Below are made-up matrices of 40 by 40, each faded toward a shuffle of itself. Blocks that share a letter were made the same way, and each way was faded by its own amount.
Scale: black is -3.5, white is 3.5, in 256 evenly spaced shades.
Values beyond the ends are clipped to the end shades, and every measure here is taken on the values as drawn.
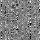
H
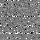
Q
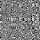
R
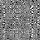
R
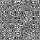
R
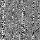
H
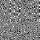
R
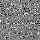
Q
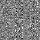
H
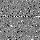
Q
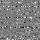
Q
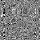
R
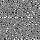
Q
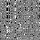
R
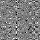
R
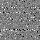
Q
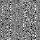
H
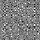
R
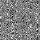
H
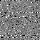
Q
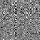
R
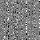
H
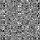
R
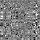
R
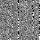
H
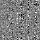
H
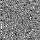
H
